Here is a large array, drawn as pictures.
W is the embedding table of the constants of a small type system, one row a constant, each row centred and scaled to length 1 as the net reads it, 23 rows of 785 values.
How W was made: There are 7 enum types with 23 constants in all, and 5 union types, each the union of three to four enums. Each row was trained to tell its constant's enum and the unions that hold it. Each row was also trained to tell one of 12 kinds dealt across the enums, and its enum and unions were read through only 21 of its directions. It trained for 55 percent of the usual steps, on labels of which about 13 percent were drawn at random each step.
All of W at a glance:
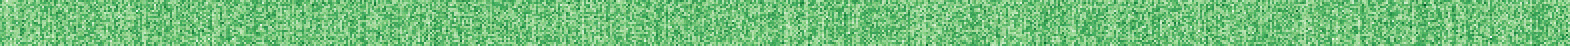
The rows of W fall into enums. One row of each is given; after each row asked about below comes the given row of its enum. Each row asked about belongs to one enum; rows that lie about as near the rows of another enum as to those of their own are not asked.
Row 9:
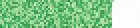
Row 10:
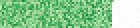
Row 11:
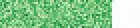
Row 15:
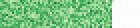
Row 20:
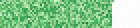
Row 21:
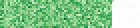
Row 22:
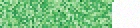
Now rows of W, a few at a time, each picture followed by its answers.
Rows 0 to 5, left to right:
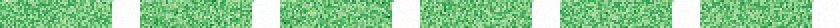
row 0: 15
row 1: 15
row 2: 20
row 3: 9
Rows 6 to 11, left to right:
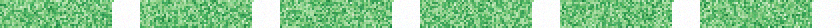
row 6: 11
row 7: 21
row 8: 11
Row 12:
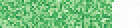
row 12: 22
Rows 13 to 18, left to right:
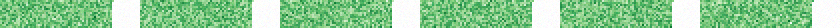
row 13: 10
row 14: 10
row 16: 10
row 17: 11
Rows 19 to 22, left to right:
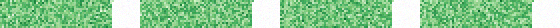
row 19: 9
